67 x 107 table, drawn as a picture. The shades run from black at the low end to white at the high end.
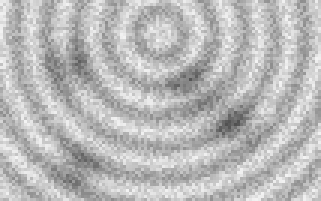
There are four dips. There is no overall slope. No single row or column stands out from its neighbours. On average the colour sits 70% of the way up the scale. Rings spread out from the top middle.
